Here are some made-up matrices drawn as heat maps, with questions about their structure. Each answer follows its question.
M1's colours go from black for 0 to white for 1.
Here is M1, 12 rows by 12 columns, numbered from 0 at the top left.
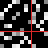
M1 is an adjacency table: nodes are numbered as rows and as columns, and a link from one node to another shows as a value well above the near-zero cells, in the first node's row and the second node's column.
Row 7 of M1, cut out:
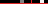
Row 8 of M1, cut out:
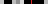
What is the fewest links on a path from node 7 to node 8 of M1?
2
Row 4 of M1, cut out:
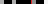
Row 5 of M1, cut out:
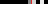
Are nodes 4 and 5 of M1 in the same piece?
yes
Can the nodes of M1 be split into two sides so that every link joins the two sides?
no
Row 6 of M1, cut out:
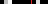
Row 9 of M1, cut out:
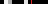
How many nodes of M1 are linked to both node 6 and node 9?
2
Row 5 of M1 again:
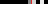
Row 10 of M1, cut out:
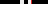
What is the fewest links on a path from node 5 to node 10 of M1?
1
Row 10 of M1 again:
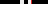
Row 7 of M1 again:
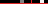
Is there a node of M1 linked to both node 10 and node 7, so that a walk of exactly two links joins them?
yes
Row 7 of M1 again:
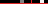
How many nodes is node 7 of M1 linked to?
2
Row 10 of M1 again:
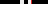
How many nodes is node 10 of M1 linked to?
2
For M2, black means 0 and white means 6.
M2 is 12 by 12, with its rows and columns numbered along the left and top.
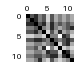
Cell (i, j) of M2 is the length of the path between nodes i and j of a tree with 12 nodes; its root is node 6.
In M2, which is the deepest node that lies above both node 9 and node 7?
10
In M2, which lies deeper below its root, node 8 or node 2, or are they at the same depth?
node 8
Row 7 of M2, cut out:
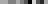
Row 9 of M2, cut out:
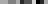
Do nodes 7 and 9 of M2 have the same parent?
yes
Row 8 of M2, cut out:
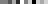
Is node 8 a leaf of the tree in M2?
yes
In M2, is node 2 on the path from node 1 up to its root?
yes
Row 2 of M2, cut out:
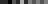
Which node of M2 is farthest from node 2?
5
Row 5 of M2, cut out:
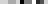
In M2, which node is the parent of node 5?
9
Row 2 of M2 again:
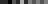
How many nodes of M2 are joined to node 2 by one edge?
4
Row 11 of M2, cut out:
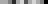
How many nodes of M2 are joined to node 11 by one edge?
1
